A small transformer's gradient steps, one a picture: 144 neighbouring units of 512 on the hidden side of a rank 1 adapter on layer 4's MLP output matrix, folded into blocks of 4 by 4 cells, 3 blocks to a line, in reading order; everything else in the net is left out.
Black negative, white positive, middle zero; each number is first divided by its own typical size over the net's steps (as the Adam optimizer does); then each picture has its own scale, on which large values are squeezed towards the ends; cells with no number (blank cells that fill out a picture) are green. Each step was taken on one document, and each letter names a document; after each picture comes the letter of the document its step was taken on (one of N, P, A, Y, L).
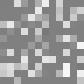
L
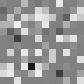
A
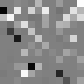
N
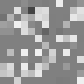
A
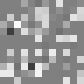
A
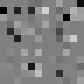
N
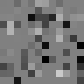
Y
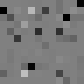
N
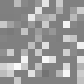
L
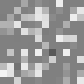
A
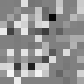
A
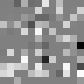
L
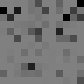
N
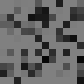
Y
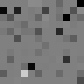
N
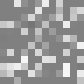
L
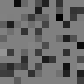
L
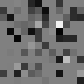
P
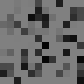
Y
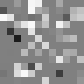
P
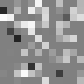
P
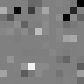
N
